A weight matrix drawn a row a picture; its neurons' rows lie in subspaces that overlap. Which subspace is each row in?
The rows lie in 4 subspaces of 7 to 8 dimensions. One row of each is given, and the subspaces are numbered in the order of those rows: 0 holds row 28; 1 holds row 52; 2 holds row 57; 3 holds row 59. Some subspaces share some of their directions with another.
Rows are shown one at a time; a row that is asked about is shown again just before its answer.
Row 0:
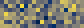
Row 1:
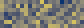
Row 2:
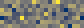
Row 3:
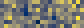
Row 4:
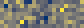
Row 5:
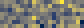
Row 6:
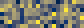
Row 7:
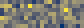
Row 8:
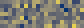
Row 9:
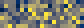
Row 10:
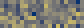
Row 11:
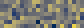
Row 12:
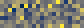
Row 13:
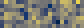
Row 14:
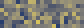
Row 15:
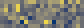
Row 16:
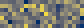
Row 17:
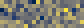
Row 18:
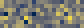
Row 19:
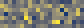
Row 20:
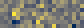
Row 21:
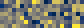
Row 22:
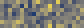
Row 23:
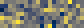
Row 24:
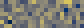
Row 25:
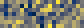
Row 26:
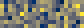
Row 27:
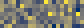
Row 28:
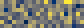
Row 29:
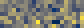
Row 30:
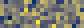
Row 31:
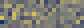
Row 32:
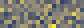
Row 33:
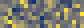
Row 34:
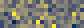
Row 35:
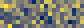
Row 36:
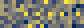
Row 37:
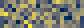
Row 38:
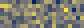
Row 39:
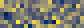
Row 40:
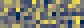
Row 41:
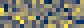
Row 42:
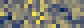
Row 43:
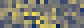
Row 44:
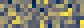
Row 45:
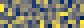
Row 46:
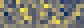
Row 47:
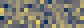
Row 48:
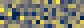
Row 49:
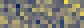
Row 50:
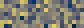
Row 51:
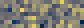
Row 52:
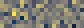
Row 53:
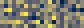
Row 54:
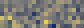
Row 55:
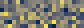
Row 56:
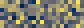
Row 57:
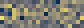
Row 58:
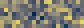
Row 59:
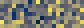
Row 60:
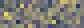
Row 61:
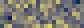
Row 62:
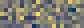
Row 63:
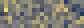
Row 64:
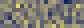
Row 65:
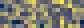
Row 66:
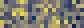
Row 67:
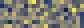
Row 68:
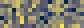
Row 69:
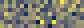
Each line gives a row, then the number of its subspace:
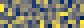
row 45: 2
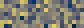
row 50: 1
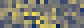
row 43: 2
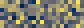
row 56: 0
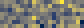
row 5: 2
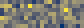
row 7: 3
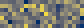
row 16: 3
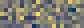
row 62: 0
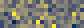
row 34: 1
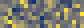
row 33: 0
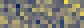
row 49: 3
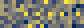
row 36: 0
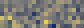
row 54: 3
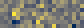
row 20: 1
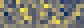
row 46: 1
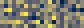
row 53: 2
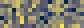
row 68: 3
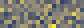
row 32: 1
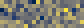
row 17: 3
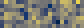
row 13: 1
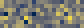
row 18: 1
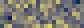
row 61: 0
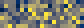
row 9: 3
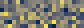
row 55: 1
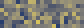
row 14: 1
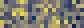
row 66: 1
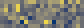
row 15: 3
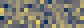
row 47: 3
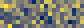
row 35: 0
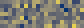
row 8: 1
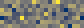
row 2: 2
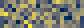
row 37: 0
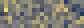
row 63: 3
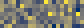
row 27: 0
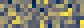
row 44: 2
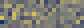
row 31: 2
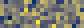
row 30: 3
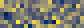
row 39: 0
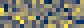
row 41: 3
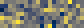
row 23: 2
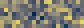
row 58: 3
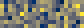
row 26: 3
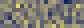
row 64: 0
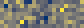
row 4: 3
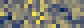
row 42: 3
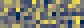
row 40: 2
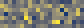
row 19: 1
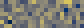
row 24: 0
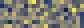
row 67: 0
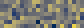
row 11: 1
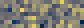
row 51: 2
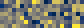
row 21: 0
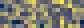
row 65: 2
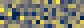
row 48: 2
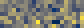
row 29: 1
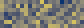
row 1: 2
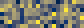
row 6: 1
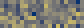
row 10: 0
